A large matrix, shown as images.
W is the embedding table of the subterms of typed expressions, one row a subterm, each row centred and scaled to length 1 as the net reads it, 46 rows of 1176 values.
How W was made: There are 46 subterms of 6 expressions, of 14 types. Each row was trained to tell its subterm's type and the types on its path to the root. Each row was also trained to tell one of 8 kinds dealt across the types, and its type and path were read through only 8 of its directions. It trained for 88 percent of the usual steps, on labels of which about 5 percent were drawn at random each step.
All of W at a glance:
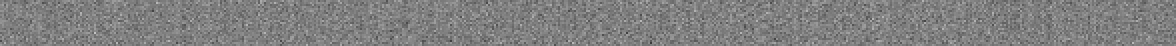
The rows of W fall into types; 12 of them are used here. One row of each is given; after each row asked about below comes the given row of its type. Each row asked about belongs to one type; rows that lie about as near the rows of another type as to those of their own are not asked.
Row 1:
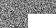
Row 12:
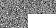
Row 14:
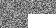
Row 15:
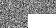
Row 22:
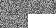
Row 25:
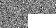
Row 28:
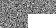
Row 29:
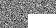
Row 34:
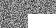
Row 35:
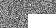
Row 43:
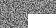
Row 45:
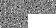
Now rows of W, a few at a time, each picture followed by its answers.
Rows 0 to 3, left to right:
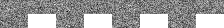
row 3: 25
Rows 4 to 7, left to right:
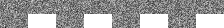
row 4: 14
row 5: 14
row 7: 45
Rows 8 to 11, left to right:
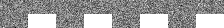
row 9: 35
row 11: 29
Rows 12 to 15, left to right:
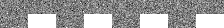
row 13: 34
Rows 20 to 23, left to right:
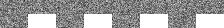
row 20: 29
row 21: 43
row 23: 35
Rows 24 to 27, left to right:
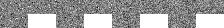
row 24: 1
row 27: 25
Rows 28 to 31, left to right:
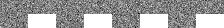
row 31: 43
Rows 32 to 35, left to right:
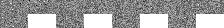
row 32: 1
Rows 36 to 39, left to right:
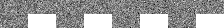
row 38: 35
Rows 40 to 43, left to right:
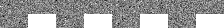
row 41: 34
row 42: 45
